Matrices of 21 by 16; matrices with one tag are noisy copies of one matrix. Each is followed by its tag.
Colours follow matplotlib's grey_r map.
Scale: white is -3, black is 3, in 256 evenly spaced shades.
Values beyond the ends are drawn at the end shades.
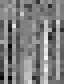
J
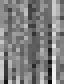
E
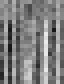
J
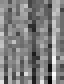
E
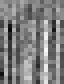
J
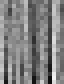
E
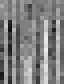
J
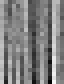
E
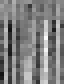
J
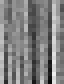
E
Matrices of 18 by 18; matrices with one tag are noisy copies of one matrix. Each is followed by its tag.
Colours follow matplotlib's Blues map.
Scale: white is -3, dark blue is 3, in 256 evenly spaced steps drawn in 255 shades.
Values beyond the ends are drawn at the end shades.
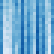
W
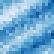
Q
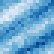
Q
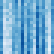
W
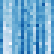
W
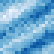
Q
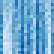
W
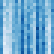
W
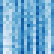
W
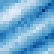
Q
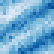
Q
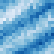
Q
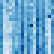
W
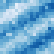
Q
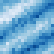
Q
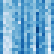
W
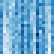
W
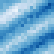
Q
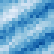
Q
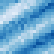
Q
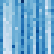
W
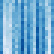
W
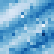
Q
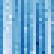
W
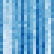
W
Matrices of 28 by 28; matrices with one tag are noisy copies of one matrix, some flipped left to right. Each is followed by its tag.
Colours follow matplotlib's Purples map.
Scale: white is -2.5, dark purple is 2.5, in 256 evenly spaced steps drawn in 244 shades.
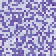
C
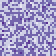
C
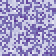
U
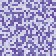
C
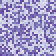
U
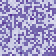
U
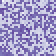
U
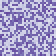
C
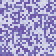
U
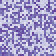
U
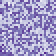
U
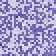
U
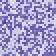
U
